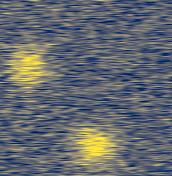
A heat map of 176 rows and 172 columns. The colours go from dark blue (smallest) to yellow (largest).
Grain: streaks across. Ninth with the highest average: bottom middle. Bumps: two.
